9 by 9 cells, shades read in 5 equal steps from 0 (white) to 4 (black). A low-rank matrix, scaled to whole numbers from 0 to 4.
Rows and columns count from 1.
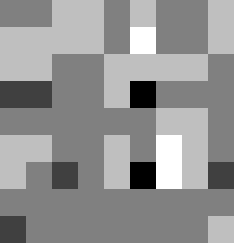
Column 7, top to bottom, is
2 2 1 2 1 0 0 2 2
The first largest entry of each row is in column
1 5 3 6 1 3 6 1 1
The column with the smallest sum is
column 7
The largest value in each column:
3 3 3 2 2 4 2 2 3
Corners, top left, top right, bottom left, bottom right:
2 1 3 1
